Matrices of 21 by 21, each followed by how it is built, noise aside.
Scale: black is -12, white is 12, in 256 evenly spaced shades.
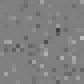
sparse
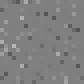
sparse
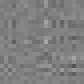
low rank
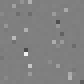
sparse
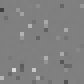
sparse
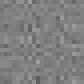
low rank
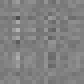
low rank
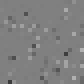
sparse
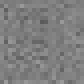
low rank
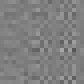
low rank
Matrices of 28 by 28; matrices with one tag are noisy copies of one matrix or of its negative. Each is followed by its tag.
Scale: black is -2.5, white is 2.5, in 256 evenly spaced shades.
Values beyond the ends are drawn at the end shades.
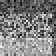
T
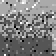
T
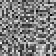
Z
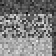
T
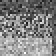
T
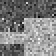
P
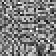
Z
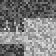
P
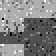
P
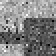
P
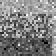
T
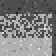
T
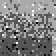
T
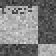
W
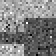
P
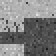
P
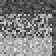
T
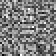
Z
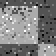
W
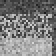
T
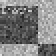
W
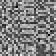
Z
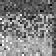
T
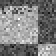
W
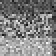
T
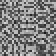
Z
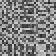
Z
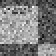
W
